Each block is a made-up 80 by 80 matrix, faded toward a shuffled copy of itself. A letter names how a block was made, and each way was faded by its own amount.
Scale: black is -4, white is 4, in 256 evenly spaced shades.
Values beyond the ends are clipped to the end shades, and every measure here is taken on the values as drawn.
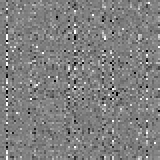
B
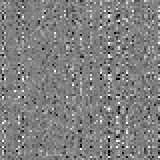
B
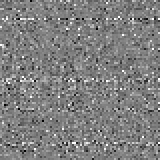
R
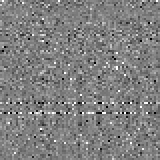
R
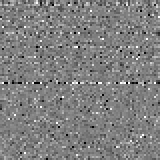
R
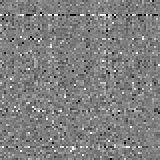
R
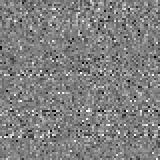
R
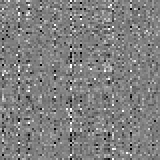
B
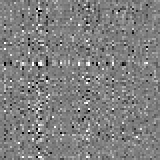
B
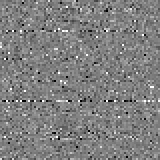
R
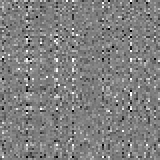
B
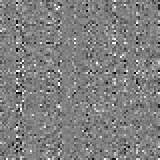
B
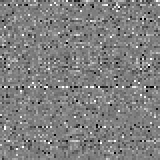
R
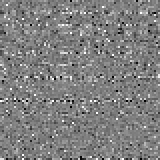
R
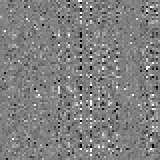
B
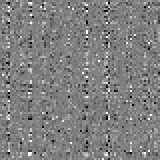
B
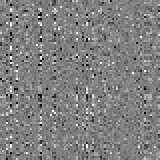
B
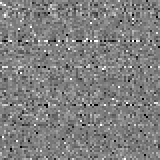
R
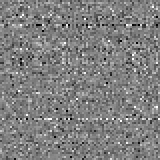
R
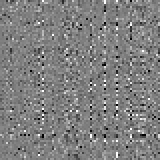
B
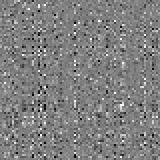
B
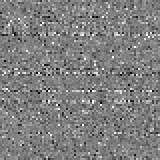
R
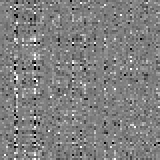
B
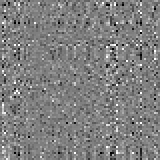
B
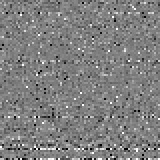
R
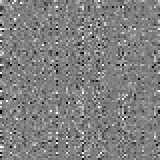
B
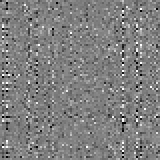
B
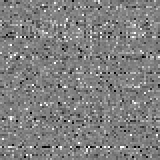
R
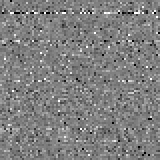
R
